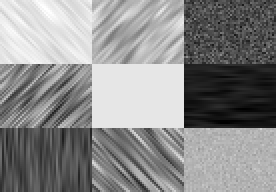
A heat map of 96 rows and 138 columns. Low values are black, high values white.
The table splits into 3 rows of 3 panels. Panel 1,1: very high, slanting down to the right, faint in contrast. Panel 1,2: high, slanting up to the right. Panel 1,3: low, fine-grained. Panel 2,1: middling, slanting up to the right, strong in contrast. Panel 2,2: very high, flat. Panel 2,3: very low, streaked across, faint in contrast. Panel 3,1: low, streaked downward. Panel 3,2: middling, slanting down to the right, strong in contrast. Panel 3,3: high, fine-grained, faint in contrast.
